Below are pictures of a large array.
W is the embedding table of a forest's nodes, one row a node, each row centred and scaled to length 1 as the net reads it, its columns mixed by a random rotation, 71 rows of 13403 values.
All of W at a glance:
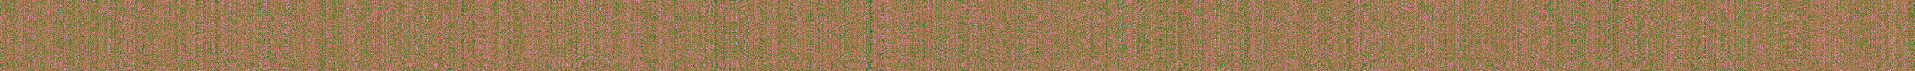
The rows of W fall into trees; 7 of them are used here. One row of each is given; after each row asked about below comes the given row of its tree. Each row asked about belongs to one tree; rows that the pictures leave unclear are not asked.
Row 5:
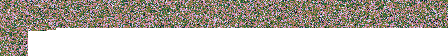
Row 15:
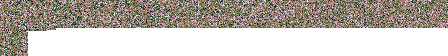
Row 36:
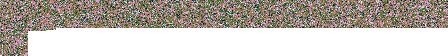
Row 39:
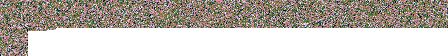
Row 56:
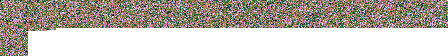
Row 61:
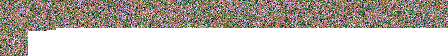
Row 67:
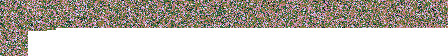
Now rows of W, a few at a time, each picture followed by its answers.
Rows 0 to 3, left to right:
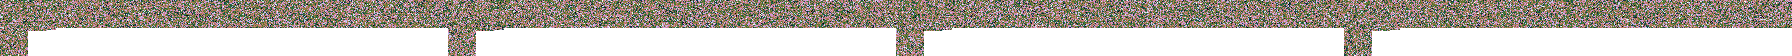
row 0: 56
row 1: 67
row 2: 39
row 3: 56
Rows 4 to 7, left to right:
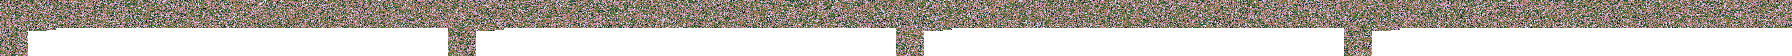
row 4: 15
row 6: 61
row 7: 56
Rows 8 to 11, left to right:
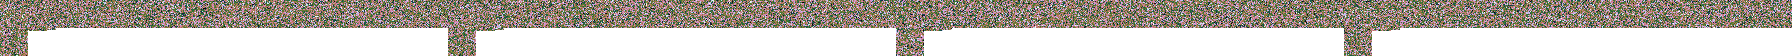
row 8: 15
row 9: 15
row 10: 39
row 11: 5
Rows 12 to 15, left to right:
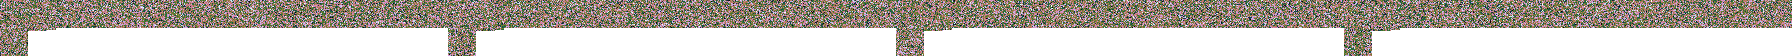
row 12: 39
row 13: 67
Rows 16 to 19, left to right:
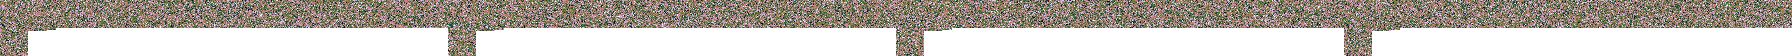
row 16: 67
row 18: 36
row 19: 67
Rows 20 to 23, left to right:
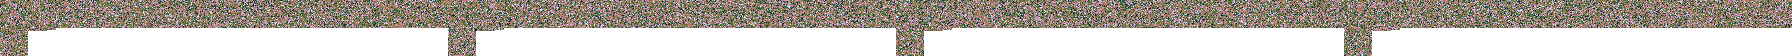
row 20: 67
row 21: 39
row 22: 56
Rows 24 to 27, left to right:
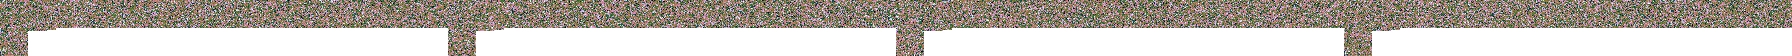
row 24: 39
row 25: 36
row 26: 56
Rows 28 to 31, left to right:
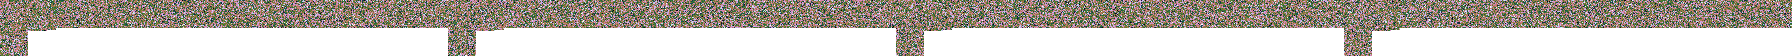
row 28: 61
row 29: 56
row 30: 67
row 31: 67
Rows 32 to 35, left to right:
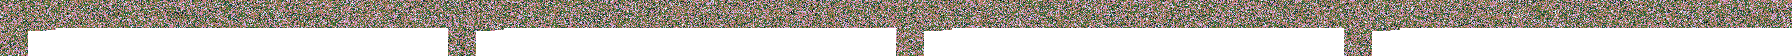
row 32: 56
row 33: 15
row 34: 39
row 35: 67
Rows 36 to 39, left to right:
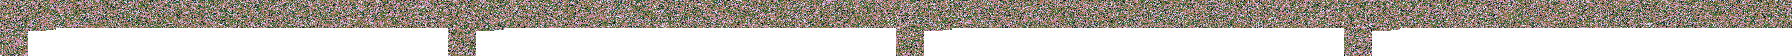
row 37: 67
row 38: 56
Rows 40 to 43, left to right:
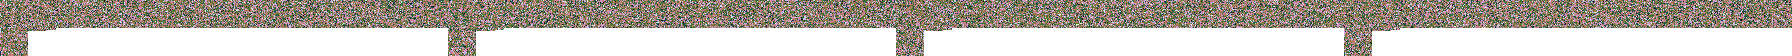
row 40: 39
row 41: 39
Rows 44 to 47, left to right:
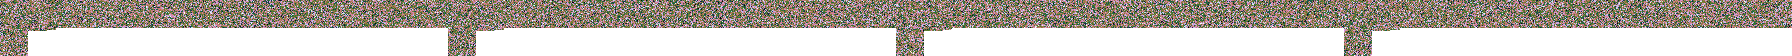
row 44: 67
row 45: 56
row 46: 39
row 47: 56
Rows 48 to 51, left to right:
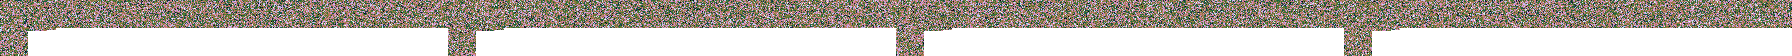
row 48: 56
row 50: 39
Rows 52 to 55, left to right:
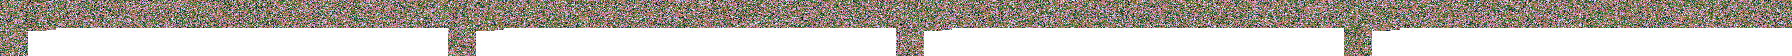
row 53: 39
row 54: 36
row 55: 5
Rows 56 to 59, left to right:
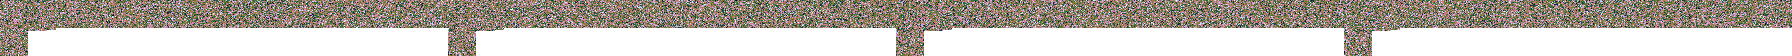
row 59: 36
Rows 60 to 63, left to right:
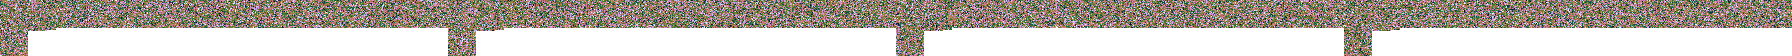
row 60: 67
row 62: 67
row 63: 5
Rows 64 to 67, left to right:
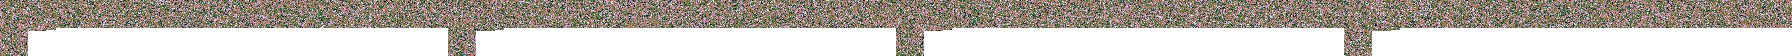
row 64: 5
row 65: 15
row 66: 5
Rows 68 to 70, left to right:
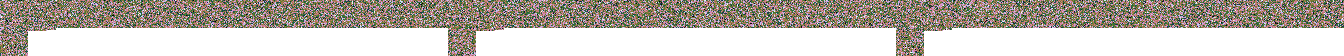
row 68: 56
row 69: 36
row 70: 39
